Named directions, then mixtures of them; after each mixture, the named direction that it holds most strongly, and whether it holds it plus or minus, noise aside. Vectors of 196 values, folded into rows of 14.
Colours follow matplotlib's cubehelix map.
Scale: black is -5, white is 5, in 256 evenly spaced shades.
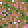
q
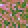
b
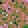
q, minus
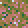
q, plus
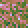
b, plus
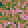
b, minus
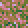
b, plus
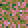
b, minus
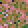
q, minus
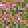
b, plus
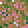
q, plus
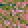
b, minus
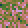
b, minus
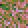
b, minus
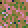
q, minus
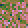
b, minus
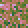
b, plus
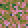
b, minus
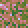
b, plus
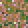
q, plus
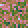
b, plus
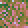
q, plus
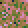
q, minus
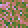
b, plus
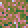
q, plus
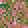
q, plus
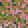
b, minus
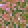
b, plus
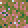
q, plus
